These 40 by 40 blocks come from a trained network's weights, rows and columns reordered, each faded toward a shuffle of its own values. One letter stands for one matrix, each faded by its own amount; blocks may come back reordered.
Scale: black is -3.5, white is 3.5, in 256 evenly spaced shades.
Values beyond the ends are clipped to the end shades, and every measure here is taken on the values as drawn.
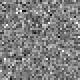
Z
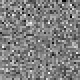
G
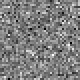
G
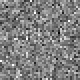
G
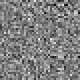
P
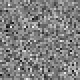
Z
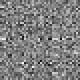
P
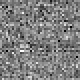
Z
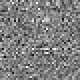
Z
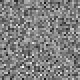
Z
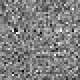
Z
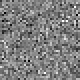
G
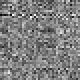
P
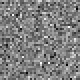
G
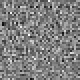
P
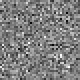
Z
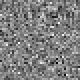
Z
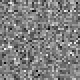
Z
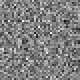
P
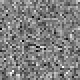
Z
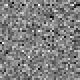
Z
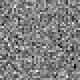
G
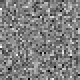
G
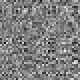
P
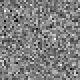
G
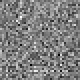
P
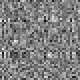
P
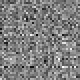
P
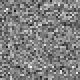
Z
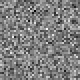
Z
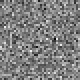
Z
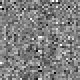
G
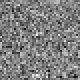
Z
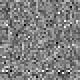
Z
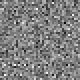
G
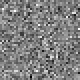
G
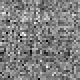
Z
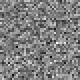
Z
